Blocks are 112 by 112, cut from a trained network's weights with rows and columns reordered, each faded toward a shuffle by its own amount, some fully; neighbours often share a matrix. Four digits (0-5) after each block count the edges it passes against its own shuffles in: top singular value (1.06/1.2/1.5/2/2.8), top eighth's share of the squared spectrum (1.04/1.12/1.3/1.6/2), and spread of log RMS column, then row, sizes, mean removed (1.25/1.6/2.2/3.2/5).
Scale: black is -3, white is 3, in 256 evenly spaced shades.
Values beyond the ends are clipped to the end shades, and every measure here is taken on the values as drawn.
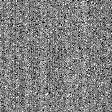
3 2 0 1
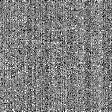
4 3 0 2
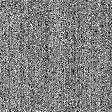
3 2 0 1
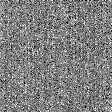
2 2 0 1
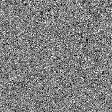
2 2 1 1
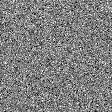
1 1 0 0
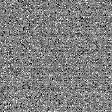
2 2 2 0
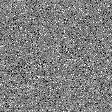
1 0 0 0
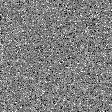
0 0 0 0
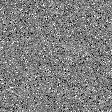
0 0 0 0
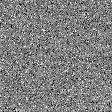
0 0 0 0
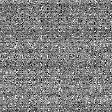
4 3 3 1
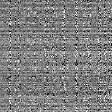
4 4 4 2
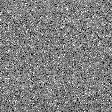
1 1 1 0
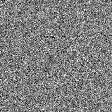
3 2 0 1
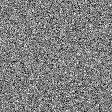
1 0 0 0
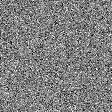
1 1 0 0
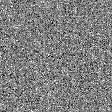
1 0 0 0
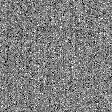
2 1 0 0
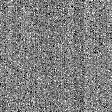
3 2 0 1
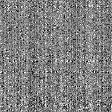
4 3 0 3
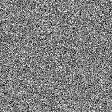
2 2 1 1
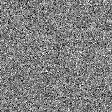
2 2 1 0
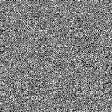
4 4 1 3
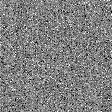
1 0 0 0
